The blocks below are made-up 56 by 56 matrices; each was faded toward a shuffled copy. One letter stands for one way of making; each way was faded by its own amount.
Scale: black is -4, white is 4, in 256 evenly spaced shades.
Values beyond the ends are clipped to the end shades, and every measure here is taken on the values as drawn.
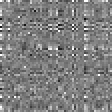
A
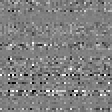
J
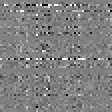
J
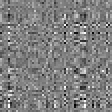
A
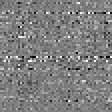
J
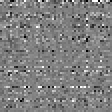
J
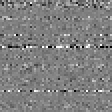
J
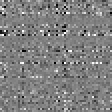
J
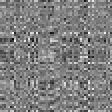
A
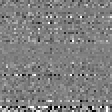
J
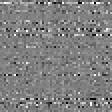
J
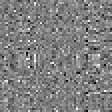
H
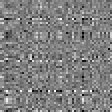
A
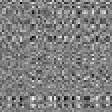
A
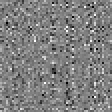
H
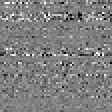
J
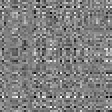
A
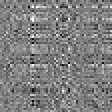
A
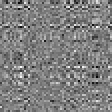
A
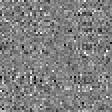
H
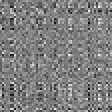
A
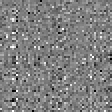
H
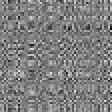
A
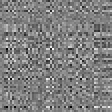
A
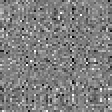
H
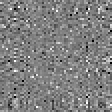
H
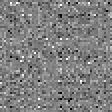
H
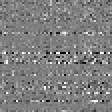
J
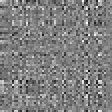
A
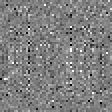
H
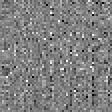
H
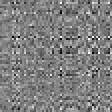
A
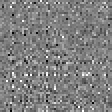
H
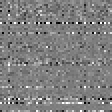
J
